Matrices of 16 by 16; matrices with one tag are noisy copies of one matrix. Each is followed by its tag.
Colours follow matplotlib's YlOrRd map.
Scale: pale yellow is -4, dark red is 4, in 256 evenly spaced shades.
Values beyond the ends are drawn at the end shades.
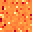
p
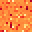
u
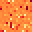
u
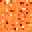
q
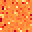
p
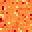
p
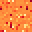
u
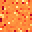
p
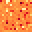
q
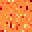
u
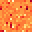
u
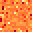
p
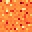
q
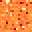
q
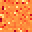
p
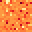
q
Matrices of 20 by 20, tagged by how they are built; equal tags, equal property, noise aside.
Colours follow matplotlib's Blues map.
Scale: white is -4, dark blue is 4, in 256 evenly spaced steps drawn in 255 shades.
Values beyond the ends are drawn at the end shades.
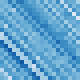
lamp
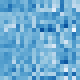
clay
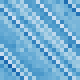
lamp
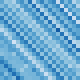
lamp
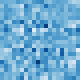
clay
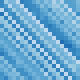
lamp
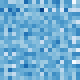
clay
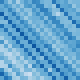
lamp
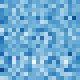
clay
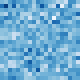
clay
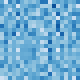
clay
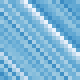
lamp
